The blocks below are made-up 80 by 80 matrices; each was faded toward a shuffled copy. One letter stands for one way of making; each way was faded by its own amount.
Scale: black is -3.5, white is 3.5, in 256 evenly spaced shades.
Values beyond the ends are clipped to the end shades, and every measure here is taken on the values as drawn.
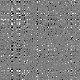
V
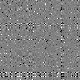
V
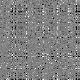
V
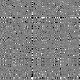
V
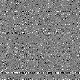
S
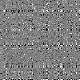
V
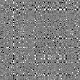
V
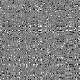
S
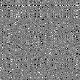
S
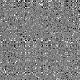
S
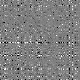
V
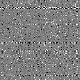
S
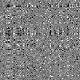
S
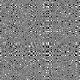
V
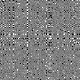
V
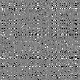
V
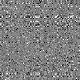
S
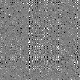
V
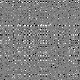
V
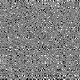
S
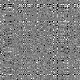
V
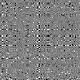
V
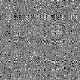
S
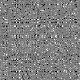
S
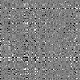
V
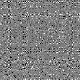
S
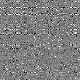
S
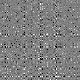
V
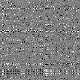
S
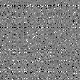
S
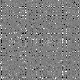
V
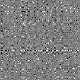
S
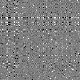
V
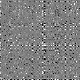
V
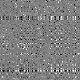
V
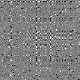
V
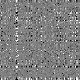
V
